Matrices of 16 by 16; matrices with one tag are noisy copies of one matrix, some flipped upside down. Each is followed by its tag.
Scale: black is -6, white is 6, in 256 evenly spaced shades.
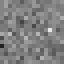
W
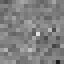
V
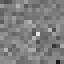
V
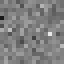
W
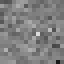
V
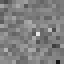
V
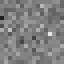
W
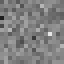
W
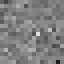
V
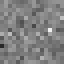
W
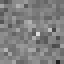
V
